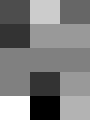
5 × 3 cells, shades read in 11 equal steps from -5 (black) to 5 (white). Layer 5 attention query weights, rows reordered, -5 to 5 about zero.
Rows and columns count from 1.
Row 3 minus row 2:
3 -1 -1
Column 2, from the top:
3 1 0 -3 -5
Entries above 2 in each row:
1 0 0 0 1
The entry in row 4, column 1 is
0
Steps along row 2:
up same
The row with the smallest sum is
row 4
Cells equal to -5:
1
